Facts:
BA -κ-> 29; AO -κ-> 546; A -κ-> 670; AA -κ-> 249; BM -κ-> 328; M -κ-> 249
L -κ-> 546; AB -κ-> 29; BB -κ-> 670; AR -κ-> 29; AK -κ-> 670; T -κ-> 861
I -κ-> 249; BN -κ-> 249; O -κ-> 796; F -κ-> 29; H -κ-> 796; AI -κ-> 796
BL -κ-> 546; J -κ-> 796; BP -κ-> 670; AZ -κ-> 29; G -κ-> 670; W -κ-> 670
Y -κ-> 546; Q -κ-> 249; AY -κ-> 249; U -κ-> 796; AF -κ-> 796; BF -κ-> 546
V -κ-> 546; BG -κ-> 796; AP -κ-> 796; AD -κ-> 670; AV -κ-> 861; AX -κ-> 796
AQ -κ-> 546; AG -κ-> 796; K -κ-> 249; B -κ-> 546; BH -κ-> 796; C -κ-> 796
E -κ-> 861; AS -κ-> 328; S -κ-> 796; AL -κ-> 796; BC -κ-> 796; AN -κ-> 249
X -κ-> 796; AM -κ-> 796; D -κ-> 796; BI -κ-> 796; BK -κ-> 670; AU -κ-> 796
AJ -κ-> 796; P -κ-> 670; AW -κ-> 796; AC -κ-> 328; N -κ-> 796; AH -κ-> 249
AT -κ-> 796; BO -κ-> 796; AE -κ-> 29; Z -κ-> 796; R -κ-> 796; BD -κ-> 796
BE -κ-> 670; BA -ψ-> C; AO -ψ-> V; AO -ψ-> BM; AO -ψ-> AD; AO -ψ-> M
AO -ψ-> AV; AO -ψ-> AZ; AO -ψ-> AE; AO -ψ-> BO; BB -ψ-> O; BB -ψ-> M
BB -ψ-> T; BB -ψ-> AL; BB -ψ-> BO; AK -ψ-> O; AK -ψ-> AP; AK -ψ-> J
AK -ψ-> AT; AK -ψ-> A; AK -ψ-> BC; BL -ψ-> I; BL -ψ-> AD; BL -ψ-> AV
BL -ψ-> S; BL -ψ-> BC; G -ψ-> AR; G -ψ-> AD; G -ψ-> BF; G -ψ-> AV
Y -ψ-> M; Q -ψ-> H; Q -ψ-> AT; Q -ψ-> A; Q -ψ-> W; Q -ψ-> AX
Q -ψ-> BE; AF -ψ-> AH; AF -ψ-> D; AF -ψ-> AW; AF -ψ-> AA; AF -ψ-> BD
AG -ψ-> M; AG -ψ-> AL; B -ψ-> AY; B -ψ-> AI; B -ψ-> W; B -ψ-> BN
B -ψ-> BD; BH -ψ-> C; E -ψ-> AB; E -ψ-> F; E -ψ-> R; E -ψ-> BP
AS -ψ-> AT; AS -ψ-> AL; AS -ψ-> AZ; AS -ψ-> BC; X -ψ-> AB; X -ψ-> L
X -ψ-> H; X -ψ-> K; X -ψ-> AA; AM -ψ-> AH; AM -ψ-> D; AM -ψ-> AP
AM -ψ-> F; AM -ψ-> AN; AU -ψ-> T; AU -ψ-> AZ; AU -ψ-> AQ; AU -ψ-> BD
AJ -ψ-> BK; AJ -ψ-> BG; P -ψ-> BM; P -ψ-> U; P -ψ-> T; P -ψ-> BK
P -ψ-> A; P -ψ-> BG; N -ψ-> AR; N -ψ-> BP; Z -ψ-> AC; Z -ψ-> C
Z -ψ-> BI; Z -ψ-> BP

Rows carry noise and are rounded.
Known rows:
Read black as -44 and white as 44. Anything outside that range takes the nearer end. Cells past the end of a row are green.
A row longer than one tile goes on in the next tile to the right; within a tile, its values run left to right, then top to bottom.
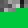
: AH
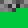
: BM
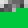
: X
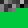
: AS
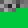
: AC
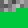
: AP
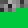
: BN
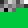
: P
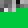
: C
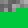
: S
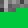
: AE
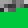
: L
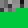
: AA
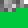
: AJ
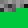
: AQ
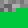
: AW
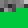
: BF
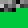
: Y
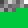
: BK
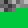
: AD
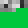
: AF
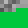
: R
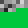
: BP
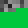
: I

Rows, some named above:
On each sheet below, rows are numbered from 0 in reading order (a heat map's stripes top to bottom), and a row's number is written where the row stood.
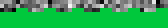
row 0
Y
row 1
AH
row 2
AU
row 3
AG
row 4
D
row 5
BA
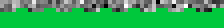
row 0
BD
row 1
AB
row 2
BK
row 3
Q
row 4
AU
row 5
BH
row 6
AM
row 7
M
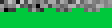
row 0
BB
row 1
AV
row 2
AL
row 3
AW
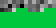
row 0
Q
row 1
AT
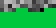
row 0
T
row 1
AO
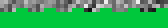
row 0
H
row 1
AI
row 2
BC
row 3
N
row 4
BG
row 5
M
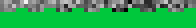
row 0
BG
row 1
AX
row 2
T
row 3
AN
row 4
Y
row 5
BL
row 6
AC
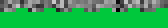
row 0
AN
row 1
L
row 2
AR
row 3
BO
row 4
G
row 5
AZ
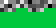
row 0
E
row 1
AK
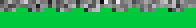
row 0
A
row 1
K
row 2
AN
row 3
Z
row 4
F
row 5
U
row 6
AR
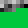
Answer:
B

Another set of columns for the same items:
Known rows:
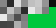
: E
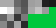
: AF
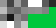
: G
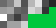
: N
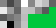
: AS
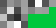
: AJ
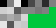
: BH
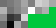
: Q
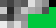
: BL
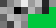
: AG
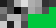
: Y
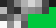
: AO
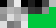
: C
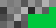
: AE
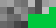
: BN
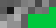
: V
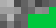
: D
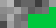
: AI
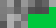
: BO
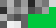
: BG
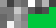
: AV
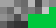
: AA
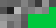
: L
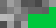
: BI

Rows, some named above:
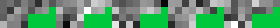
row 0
AQ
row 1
Q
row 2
B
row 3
AT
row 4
AD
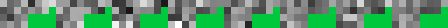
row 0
A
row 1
BC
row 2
AO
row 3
AD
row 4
T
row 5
U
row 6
AL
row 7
BO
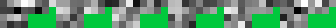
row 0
M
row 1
AM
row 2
Z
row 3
BD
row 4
AU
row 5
BB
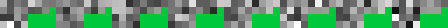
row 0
AD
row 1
I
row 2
BD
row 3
AL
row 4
A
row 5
AJ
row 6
A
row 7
BP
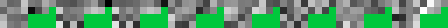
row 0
BM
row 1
B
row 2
B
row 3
AC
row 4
X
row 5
AR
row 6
S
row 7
AK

